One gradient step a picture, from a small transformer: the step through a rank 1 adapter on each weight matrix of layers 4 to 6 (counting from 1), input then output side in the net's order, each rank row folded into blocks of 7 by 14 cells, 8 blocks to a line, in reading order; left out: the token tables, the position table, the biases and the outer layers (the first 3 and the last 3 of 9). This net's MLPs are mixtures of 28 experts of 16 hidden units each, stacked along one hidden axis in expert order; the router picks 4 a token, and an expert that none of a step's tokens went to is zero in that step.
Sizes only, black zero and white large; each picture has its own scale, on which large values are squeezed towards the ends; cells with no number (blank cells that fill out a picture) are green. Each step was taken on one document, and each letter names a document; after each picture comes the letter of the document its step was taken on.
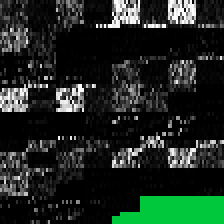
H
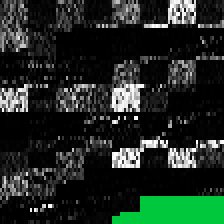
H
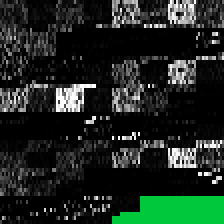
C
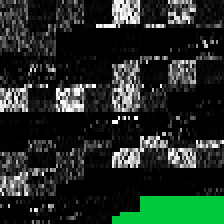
H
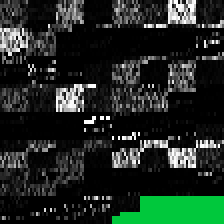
C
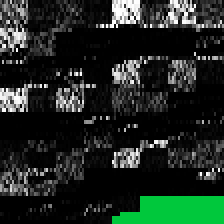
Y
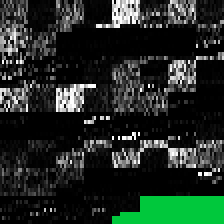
C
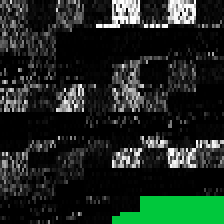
H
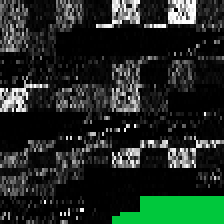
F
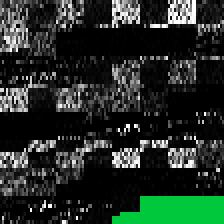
F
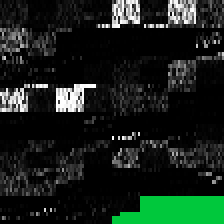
C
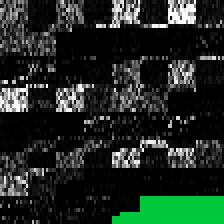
H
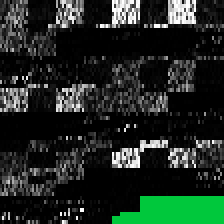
F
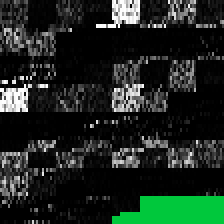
H
